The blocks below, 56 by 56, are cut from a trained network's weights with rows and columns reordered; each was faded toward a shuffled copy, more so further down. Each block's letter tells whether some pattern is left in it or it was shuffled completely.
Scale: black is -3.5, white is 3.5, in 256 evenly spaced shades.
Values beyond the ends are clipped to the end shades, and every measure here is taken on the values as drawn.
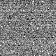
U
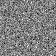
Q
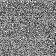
U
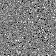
U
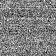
U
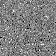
U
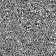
Q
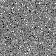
Q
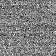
U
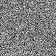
U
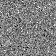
Q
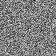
Q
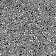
Q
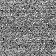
U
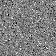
Q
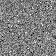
Q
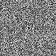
Q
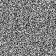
Q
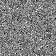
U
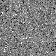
U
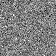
U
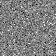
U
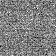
U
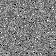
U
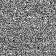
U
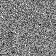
Q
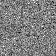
Q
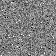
Q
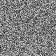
U
